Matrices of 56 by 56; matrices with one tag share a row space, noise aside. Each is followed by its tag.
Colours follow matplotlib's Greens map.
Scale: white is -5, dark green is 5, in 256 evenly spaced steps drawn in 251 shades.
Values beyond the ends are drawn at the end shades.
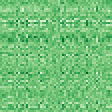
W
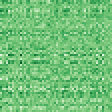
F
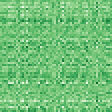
W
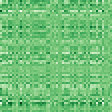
F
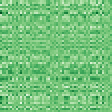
F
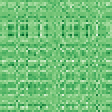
W
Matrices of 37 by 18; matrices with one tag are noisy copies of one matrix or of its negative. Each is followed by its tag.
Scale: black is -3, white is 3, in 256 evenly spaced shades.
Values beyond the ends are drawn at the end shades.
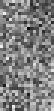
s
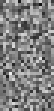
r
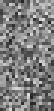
s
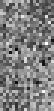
s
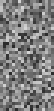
r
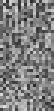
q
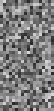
r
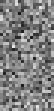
r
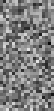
r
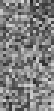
s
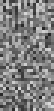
q
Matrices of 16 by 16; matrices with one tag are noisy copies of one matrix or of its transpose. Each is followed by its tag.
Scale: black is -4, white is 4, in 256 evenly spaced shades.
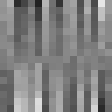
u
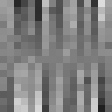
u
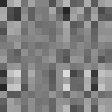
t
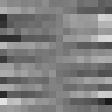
u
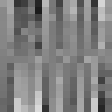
u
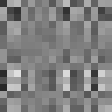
t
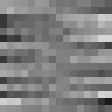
u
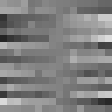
u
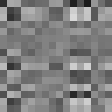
t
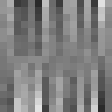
u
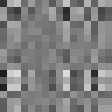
t
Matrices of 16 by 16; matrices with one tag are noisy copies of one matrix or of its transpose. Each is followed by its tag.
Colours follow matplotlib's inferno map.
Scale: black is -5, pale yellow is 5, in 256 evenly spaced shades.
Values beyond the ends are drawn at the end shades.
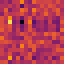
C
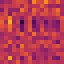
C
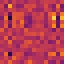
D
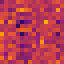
C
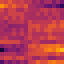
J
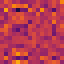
D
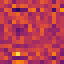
D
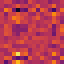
D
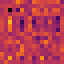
C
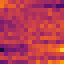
J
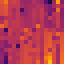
J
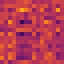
C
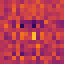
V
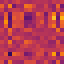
D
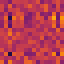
D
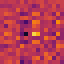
V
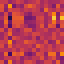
D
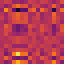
D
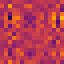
D
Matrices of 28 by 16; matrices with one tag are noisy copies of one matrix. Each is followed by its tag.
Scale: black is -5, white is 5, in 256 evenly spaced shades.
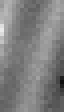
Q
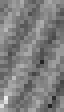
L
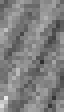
L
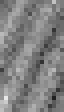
L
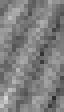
L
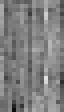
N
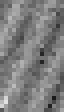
L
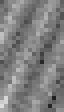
L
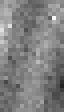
Q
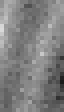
Q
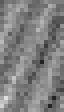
L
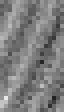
L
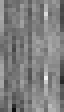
N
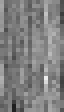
N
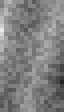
Q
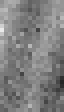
Q
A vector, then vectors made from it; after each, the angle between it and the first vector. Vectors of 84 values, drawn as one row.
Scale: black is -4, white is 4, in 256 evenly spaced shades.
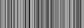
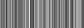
nearly opposite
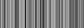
orthogonal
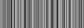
partly aligned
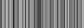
partly aligned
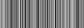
partly aligned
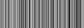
partly aligned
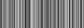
partly aligned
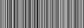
partly aligned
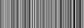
partly aligned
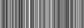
nearly opposite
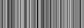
partly aligned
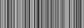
nearly parallel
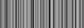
partly opposed
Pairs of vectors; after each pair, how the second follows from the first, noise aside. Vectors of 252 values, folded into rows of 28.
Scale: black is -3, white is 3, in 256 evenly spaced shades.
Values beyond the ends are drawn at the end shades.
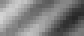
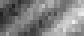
negated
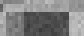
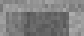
shrunk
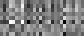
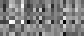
copied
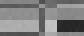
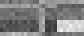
negated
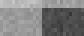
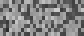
shuffled
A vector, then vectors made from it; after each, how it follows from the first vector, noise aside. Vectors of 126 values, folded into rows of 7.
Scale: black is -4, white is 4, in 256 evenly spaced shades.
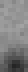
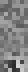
sign-scrambled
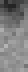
reversed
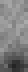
copied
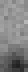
copied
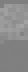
partly zeroed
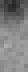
reversed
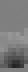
partly zeroed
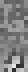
sign-scrambled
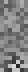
sign-scrambled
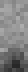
copied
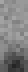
copied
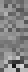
sign-scrambled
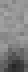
copied
